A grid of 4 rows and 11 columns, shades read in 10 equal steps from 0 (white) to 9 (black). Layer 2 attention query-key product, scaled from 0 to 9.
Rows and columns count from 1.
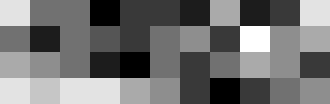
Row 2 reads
5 8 5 6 7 5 4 7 0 4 3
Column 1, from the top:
1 5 3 1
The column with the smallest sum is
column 1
